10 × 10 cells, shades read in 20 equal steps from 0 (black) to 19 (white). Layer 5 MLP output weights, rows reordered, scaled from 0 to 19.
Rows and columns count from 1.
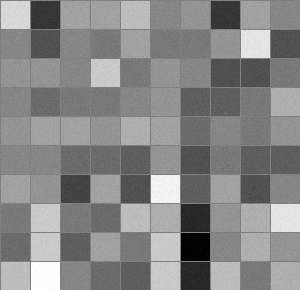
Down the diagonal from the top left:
16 6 10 9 13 11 7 11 13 13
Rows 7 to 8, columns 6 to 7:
18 7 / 13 3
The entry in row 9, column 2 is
15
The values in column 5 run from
6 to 14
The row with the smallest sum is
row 6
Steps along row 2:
down up down up down same up up down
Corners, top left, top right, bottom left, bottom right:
16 10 14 13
